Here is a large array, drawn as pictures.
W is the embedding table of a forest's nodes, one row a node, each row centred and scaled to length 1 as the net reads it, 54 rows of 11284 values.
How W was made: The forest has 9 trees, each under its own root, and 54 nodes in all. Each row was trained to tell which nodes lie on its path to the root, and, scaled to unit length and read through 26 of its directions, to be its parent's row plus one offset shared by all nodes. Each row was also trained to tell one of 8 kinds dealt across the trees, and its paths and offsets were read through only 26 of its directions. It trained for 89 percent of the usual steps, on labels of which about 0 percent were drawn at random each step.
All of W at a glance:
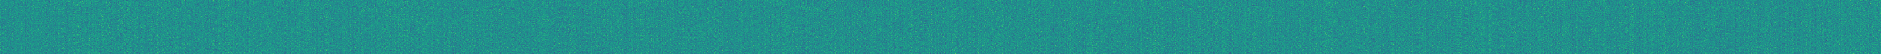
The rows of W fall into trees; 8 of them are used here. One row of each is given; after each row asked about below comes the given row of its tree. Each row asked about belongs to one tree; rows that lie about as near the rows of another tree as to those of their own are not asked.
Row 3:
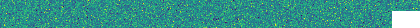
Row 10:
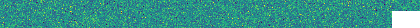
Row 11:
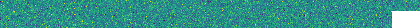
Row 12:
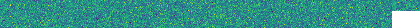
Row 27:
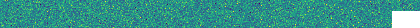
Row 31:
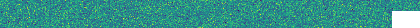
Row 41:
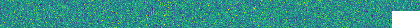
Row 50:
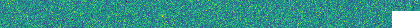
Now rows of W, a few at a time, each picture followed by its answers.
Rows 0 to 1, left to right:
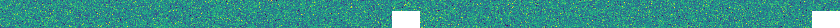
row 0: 12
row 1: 11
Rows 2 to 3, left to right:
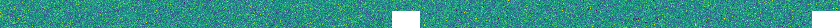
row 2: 3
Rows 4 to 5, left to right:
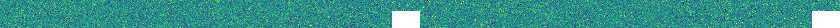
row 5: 3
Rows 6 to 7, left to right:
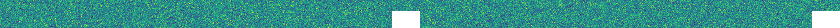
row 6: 50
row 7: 41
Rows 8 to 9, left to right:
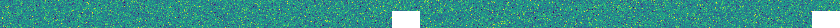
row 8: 31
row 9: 31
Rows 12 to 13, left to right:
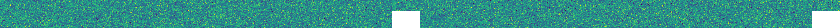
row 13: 41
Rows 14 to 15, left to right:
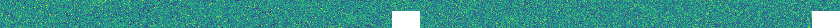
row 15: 10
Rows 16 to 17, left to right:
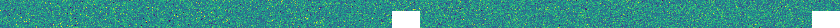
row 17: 50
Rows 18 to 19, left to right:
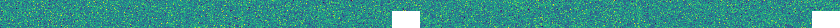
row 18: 31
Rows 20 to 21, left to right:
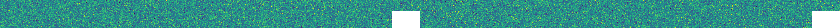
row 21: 10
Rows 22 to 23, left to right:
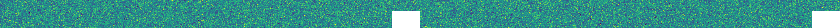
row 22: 41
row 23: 27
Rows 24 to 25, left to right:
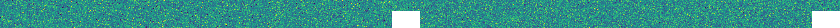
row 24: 12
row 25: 10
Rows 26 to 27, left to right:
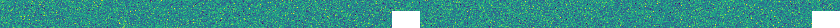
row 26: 12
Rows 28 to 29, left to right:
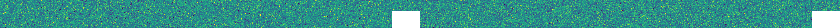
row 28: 31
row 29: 10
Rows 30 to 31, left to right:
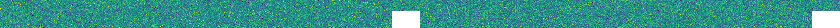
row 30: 11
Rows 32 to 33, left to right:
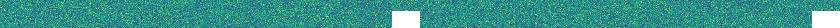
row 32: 27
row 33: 50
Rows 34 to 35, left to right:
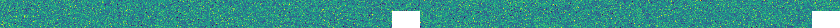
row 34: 12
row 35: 12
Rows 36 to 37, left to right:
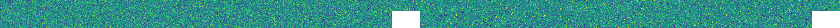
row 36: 11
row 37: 31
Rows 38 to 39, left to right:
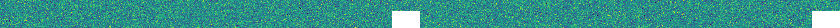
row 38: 50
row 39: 12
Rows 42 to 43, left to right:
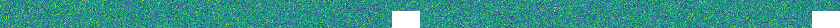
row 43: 11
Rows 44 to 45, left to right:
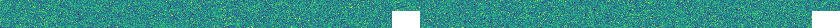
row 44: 12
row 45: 41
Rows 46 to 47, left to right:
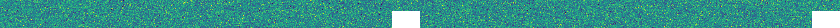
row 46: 27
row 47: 10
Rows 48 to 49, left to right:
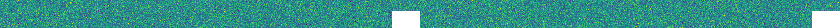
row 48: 31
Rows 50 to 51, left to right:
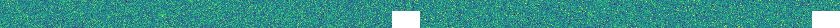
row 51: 31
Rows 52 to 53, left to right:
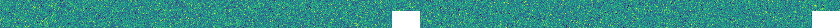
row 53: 12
